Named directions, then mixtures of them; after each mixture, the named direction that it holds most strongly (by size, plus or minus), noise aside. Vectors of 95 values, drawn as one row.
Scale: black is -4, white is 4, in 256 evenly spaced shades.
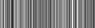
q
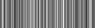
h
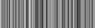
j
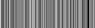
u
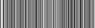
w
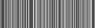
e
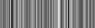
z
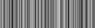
z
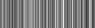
h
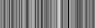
z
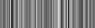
z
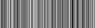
q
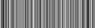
u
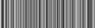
h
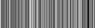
u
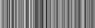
j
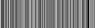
u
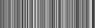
e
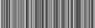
j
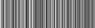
j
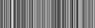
q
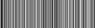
w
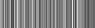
q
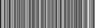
u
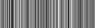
z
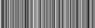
u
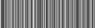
e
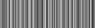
j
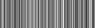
h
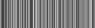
e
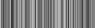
z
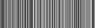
e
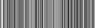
w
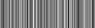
e
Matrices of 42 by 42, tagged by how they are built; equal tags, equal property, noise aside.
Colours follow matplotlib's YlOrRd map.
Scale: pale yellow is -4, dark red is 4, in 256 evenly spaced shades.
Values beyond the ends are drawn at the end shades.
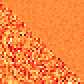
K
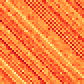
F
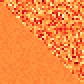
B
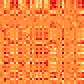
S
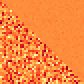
K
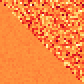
B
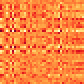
S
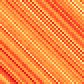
F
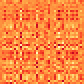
S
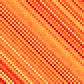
F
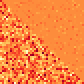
K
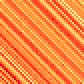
F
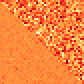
B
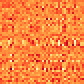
S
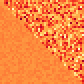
B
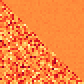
K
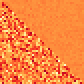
K
